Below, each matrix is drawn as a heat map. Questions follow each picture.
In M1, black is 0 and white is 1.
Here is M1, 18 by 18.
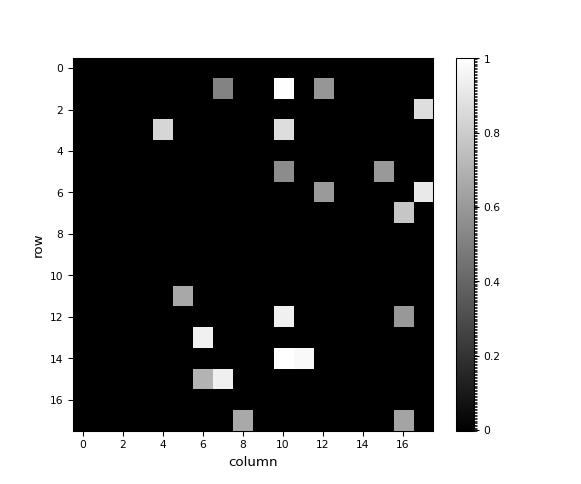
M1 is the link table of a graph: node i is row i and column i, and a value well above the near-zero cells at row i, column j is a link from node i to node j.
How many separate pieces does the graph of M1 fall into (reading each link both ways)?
3
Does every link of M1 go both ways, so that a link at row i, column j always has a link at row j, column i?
no
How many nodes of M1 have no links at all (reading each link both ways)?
2
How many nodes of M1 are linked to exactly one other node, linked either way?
4
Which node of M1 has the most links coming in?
node 10
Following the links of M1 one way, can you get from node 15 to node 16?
yes
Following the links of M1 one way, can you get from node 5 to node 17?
yes
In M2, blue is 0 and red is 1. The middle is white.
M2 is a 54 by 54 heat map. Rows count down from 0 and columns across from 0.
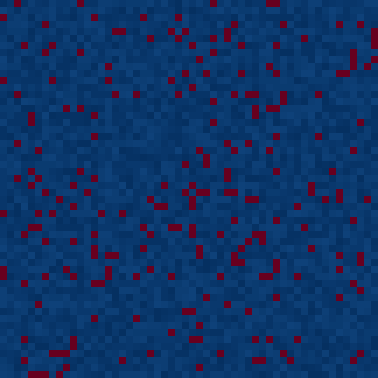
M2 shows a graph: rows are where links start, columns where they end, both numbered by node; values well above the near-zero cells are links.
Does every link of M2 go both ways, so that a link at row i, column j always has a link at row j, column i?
yes
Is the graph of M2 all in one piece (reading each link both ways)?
no
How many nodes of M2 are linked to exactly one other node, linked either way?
6
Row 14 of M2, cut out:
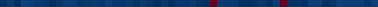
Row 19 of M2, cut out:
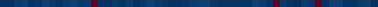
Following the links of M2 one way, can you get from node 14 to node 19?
yes
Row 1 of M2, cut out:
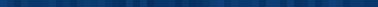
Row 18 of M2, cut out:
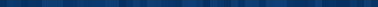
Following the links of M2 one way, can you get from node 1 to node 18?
no
